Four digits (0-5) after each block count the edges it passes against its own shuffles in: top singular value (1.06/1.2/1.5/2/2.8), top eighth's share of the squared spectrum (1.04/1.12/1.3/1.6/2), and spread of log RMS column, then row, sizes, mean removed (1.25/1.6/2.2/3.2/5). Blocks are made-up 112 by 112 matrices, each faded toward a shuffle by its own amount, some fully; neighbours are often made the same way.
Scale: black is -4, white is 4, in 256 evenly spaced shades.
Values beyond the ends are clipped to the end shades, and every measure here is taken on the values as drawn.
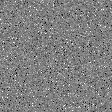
0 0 0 0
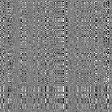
5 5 4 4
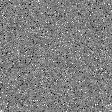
1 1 0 0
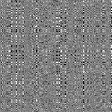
5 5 4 3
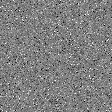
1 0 0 0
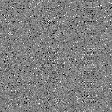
4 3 2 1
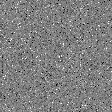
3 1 0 0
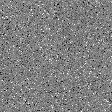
0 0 0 0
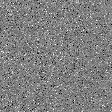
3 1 0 0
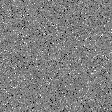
2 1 0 0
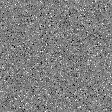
2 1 0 0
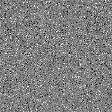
4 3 2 1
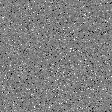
2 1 0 0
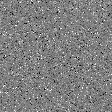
2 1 0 1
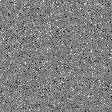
2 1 0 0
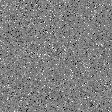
2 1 0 0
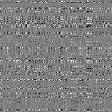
5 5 3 4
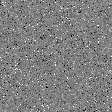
1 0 0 0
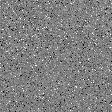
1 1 0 0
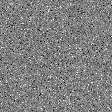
3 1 0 0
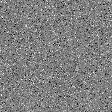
0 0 0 0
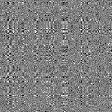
5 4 3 3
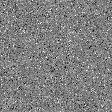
2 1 0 0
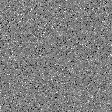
0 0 0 0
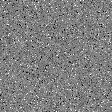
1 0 0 0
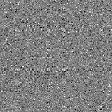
4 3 2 2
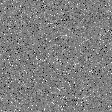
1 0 0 0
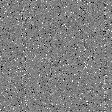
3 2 1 0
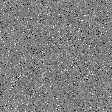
0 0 0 0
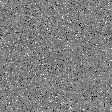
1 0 0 0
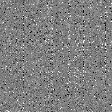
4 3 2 0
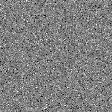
3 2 0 1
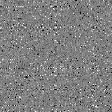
4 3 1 2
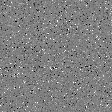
2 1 0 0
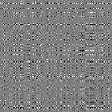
5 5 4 4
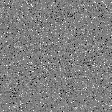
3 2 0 0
